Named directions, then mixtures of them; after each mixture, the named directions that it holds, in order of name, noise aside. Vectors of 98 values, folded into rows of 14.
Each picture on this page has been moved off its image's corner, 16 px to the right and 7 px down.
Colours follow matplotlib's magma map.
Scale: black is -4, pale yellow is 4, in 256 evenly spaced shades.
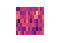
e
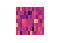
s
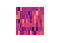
e, s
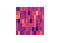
e, s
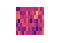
e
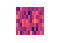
e, s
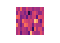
s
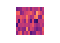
e, s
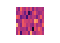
s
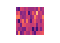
e, s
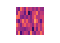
e, s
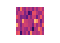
s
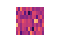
s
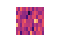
s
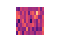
e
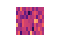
s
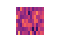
e, s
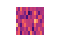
s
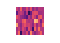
s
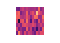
e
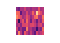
e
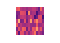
e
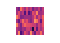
e, s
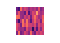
e, s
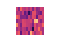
s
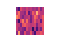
e, s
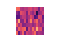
e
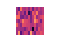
e, s
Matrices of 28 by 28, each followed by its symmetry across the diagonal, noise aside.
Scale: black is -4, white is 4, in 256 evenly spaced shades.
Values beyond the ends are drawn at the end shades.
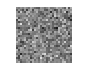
neither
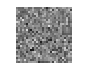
neither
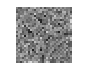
symmetric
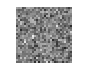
neither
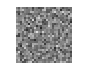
antisymmetric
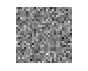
antisymmetric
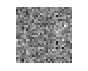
neither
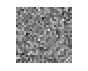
symmetric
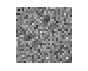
symmetric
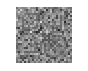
symmetric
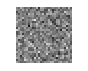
antisymmetric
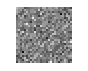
symmetric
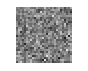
antisymmetric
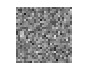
neither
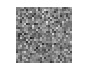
antisymmetric
